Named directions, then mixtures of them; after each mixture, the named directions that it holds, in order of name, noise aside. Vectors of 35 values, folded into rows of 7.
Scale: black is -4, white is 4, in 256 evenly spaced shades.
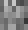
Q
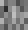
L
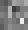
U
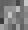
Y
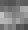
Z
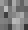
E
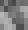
E, Z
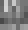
L, Q, Z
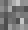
U, Y, Z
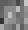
Y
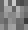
Q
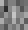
L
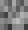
E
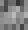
L, Y, Z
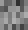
L, Y, Z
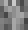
E, L, Q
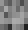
E, Z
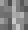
E, L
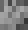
Q, Z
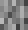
Q, Y, Z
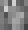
E, Q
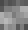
Z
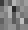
L, Q, U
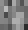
E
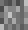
Y
